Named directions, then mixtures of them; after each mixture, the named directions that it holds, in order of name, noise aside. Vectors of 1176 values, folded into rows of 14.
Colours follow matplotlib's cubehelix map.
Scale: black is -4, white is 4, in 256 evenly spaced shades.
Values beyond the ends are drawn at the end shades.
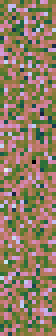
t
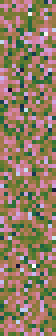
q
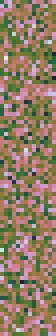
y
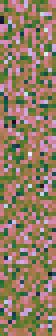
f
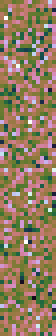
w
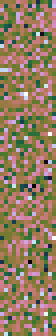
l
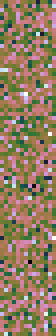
l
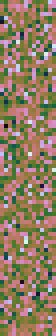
f, w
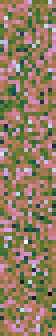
q, w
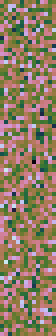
t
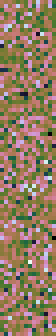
l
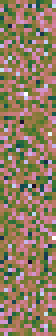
f, l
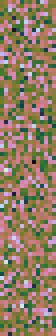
t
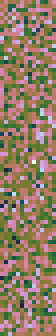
t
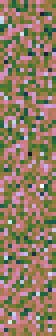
f, t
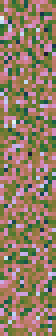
f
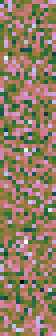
w, y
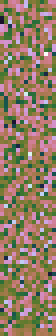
f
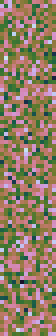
y
